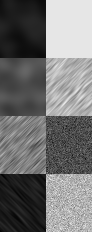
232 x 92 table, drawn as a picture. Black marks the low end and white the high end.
The table splits into 4 rows of 2 panels. Panel 1,1: very low, smooth, faint in contrast. Panel 1,2: very high, flat. Panel 2,1: low, smooth, faint in contrast. Panel 2,2: high, slanting up to the right. Panel 3,1: middling, slanting up to the right. Panel 3,2: low, fine-grained. Panel 4,1: very low, slanting down to the right, faint in contrast. Panel 4,2: high, fine-grained.
